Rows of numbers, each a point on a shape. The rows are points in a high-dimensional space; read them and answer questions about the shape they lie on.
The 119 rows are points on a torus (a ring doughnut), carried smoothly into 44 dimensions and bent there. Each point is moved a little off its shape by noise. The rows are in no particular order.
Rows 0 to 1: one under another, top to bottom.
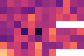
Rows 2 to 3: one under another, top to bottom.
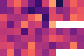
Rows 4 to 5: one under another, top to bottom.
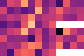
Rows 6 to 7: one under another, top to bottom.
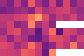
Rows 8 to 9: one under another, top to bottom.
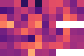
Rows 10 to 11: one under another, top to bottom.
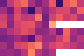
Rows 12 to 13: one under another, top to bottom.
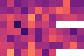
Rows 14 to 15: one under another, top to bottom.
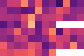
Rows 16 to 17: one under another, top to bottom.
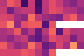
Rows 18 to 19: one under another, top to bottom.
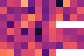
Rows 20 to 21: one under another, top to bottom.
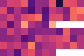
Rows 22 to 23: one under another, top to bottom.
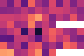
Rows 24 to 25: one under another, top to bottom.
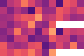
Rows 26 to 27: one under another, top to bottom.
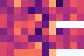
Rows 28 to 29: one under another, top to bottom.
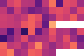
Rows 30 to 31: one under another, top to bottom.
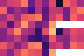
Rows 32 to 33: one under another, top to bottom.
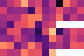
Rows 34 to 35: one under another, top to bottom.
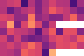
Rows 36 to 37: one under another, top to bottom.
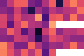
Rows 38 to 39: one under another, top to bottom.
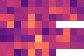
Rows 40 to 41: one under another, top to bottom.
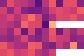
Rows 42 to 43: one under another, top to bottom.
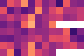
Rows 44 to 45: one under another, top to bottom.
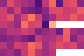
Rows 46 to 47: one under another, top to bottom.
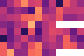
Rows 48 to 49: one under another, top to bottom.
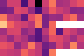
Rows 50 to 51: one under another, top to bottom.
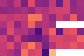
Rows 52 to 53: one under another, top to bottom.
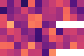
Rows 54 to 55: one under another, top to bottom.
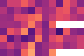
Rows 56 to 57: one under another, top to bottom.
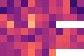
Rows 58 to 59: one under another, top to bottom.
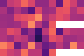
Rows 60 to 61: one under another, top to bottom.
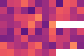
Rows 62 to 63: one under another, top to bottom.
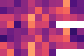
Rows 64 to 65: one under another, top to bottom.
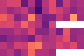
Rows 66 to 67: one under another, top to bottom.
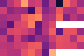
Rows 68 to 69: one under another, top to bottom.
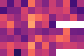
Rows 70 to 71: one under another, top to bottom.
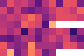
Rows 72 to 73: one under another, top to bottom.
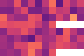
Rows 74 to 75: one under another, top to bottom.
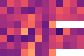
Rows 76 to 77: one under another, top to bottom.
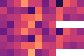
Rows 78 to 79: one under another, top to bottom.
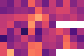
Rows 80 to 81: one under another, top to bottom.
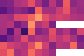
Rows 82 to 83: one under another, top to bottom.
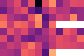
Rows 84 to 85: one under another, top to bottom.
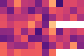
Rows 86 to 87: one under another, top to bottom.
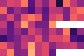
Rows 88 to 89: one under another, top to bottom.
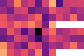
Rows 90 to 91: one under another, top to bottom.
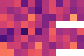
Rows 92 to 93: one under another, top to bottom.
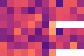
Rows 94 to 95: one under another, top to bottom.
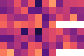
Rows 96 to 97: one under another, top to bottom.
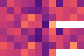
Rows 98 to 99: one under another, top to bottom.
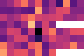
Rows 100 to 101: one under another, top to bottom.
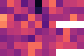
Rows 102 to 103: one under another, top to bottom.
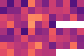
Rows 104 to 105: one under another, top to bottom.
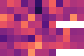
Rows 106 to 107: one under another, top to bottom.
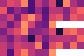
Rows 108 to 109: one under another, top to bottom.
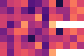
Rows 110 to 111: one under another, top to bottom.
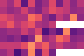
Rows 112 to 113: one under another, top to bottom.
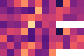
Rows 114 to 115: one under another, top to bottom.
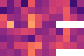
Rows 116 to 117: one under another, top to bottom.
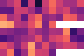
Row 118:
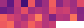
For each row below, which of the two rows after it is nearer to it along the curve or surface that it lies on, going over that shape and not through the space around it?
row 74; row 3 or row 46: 46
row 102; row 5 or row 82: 82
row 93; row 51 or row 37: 51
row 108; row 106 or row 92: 106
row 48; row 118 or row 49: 118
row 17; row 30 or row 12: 12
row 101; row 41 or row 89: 41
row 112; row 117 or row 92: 92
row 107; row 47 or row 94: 94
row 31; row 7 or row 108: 108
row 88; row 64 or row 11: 64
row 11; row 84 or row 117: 84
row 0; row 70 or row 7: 70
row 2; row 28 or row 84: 84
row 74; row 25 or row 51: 51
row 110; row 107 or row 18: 107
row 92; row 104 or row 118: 104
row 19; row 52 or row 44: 52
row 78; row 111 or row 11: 11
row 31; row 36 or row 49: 36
